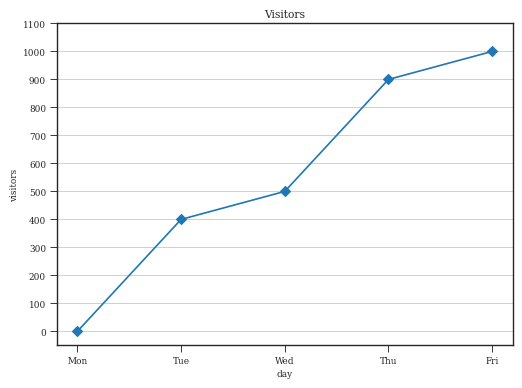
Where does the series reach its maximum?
Fri
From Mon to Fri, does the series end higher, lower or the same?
higher
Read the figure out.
Title: Visitors
x-axis: day, ticks Mon Tue Wed Thu Fri
y-axis: visitors, ticks 0 100 200 300 400 500 600 700 800 900 1000 1100
Values:
0 400 500 900 1000
